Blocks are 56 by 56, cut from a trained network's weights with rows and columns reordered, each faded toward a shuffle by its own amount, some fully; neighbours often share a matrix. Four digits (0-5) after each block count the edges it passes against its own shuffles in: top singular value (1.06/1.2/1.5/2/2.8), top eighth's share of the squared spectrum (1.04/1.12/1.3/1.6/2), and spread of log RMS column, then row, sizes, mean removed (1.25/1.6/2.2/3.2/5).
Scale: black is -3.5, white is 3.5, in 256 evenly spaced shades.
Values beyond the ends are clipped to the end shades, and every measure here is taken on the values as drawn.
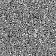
2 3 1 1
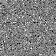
1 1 0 1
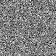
1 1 0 0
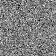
0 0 0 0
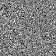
2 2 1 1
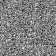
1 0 0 0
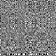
3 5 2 2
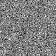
2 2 0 1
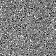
0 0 0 0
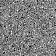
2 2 0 0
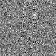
3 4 2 1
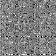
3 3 0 2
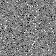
0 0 0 0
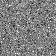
0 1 0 0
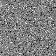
0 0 0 0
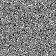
1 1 0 0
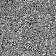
1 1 0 0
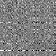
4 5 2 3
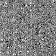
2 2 0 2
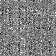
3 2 0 2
